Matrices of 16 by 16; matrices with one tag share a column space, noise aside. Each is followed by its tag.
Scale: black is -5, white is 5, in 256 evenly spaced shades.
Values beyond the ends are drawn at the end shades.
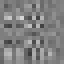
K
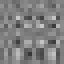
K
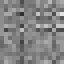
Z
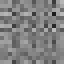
Z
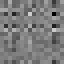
Z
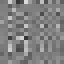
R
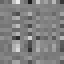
R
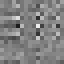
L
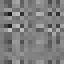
Z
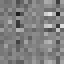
Z
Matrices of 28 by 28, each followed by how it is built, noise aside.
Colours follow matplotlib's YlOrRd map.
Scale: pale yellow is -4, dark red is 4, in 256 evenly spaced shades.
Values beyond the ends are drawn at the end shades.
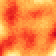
smooth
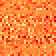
uneven rows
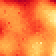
smooth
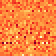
uneven rows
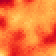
smooth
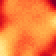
smooth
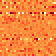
uneven rows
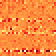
uneven rows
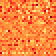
uneven rows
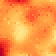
smooth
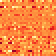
uneven rows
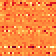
uneven rows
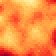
smooth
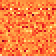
uneven rows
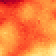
smooth
